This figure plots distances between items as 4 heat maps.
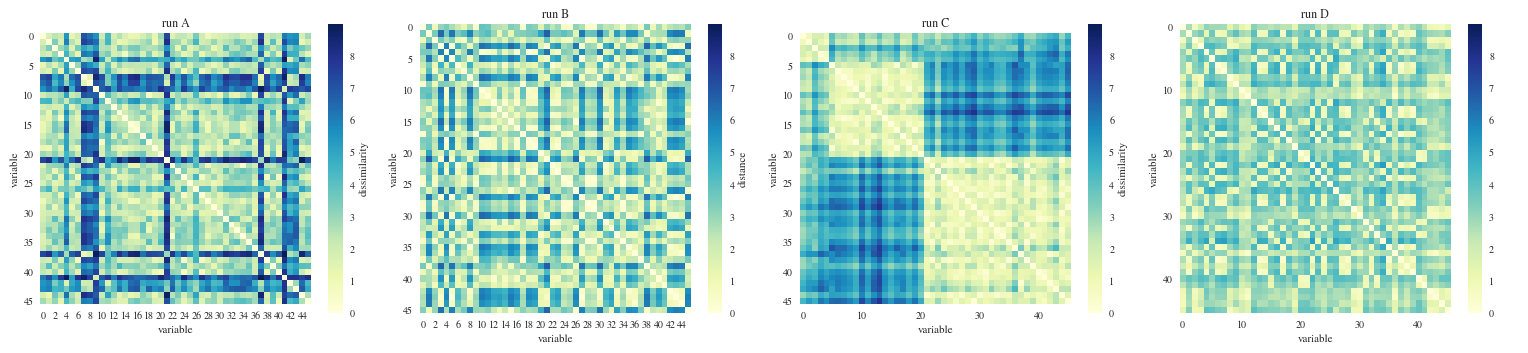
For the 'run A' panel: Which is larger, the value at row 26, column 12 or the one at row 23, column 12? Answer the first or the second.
the first
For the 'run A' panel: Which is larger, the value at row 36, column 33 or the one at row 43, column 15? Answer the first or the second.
the second
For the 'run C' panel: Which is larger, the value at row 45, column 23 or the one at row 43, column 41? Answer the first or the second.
the first
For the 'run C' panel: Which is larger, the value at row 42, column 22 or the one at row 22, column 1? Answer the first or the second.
the second
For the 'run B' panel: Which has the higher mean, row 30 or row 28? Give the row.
30
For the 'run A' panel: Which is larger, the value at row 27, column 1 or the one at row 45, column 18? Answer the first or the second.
the second
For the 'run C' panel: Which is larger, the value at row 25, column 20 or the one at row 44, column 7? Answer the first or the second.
the second
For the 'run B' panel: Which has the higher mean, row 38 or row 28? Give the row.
38
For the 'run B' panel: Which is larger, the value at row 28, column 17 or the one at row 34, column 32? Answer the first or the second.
the second
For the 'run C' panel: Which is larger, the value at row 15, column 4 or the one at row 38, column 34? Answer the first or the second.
the first
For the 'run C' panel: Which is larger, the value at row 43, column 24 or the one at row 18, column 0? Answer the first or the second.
the first
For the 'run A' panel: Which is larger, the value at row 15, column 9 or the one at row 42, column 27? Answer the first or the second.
the first
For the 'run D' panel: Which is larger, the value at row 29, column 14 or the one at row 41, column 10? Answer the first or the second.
the first
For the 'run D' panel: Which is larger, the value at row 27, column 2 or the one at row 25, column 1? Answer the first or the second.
the second
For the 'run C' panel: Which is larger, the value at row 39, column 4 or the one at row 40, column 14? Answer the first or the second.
the second
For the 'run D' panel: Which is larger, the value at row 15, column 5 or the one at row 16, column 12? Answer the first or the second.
the first
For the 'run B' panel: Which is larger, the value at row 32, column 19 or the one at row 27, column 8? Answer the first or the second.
the first
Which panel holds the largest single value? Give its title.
run A
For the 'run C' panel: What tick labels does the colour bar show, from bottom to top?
0, 1, 2, 3, 4, 5, 6, 7, 8
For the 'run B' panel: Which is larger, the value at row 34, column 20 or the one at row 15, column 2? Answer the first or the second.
the second
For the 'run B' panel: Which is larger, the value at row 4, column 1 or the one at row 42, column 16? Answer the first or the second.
the second
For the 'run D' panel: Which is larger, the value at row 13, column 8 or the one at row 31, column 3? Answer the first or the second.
the second
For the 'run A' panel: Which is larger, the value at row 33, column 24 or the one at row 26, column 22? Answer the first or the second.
the second
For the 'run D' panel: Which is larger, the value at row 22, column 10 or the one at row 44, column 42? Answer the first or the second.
the first
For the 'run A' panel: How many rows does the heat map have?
46
